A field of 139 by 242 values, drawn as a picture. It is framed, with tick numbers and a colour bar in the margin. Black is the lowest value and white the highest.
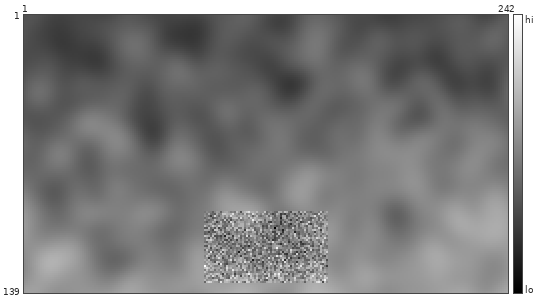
Stripes: none. Odd rows or columns: none. Roughest part: bottom middle. Odd patch: rougher, in the bottom middle. Slope: up to the bottom.
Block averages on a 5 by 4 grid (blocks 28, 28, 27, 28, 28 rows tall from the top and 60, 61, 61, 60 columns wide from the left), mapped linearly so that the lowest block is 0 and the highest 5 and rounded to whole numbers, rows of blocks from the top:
0 0 1 0 / 1 1 1 1 / 2 2 3 3 / 3 3 4 4 / 4 4 5 5
